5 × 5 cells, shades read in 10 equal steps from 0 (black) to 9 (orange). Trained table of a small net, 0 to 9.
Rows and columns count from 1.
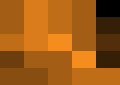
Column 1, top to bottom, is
6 6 7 4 5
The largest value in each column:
7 8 9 9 7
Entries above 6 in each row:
2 2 3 1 2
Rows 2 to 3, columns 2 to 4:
8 7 6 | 8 9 6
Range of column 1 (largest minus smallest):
3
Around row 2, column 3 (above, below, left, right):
7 9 8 6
